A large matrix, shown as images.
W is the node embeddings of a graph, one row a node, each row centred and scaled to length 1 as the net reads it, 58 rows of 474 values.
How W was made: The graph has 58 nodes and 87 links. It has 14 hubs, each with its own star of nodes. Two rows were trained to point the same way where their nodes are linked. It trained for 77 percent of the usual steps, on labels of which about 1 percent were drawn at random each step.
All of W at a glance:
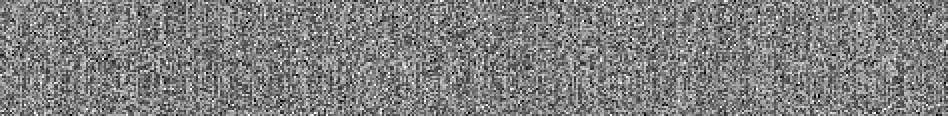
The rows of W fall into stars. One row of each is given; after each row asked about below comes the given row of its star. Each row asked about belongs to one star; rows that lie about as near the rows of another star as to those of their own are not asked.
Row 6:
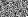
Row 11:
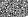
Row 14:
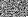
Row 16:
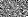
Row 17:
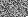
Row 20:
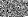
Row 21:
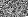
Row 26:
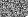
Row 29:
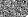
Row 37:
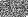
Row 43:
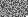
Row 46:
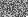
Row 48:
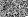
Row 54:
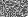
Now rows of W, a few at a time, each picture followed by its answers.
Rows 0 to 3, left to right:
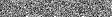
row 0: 37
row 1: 46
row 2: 54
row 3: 17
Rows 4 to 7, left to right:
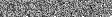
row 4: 20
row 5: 20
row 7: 11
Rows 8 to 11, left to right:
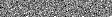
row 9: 6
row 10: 6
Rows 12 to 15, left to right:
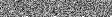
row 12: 16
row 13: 21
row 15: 37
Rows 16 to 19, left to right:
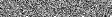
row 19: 37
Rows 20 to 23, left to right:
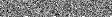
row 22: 20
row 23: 43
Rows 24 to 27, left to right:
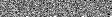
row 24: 14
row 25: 43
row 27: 29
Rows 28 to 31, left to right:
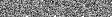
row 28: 11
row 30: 54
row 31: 48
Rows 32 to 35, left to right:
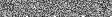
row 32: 48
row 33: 29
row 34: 29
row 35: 14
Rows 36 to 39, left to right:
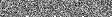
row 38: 6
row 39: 16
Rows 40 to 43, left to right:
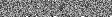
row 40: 6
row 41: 16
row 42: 17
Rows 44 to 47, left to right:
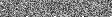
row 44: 17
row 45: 26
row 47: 16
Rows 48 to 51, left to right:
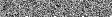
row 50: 43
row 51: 43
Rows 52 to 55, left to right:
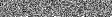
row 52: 26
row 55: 37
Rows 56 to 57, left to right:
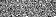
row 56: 11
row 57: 26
